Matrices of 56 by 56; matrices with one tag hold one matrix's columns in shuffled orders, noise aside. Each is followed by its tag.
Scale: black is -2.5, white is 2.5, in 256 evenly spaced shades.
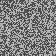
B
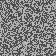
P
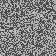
B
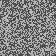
B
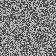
P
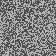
B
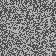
B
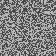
B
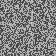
P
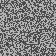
P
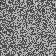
B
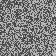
P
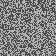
B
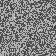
P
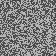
B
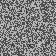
P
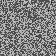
B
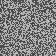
B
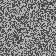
P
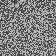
B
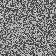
B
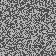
B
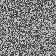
B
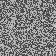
B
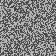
P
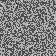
P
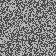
P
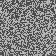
B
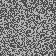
B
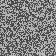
P
